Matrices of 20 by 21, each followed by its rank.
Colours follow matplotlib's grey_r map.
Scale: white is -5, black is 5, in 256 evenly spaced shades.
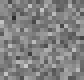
full rank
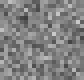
full rank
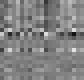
two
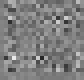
three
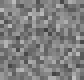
full rank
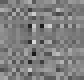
three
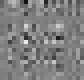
three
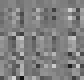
two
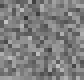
full rank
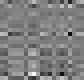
two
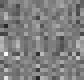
three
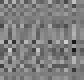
two
